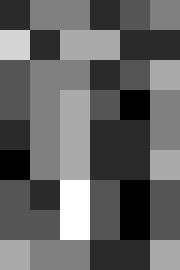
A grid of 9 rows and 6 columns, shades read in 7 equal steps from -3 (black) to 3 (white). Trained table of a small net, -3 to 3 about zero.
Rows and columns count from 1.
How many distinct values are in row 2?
3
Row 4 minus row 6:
2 0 0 1 -1 -1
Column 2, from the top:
0 -2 0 0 0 0 -2 -1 0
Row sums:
-5 -2 -3 -4 -5 -5 -5 -4 -2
